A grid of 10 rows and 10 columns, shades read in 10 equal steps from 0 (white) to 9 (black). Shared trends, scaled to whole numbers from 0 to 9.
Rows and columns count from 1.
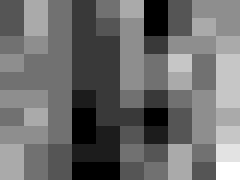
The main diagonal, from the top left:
6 3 5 7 7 5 9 6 5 0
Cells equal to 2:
5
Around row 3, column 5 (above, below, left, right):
6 7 7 4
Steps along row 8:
same up up down down up down down down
